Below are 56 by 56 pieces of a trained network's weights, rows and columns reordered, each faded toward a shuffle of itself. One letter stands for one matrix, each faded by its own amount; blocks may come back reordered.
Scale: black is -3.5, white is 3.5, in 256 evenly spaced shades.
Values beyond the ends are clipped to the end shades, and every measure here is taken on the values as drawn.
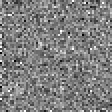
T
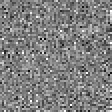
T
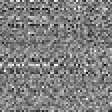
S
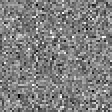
T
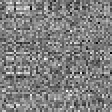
S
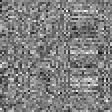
S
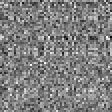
S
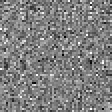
T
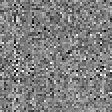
T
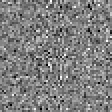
T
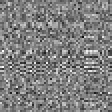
S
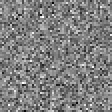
T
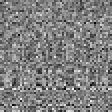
S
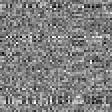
S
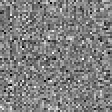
T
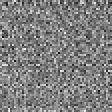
S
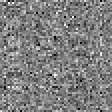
T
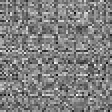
S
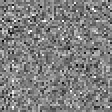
T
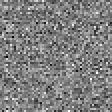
T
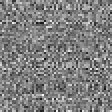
S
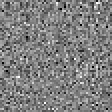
T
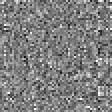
T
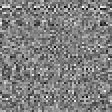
S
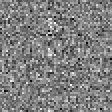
T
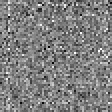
T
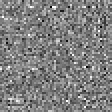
T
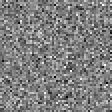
T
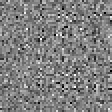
T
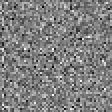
T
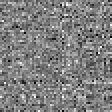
T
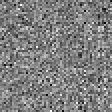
T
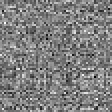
S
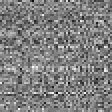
S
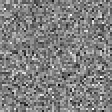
T
